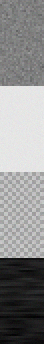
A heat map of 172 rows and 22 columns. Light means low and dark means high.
It is made of 4 by 1 panels. Panel 1,1: middling, fine-grained, faint in contrast. Panel 2,1: very low, flat. Panel 3,1: low, checkered. Panel 4,1: very high, streaked across, faint in contrast.
